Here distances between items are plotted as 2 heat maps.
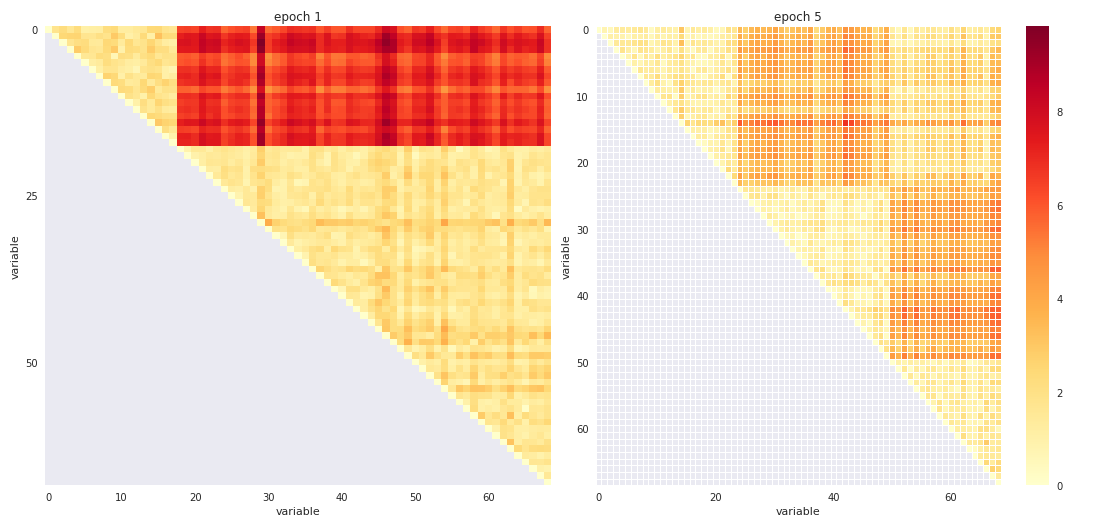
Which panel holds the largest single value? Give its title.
epoch 1
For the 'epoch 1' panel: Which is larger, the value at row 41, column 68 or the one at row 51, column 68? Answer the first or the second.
the second
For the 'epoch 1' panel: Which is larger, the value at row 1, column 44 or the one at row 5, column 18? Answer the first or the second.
the first
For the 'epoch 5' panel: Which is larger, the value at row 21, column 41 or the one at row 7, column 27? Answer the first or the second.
the second
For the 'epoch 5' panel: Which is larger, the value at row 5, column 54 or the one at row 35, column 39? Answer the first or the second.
the first
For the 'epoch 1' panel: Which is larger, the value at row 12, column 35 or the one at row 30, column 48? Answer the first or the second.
the first
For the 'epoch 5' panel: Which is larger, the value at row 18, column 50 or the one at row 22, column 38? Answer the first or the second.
the second
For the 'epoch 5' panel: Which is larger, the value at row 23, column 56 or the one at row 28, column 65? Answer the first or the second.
the second
